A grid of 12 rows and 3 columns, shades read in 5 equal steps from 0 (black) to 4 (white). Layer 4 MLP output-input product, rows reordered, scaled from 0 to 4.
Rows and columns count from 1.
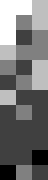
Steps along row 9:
same same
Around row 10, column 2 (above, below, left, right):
1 1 1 1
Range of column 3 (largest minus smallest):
3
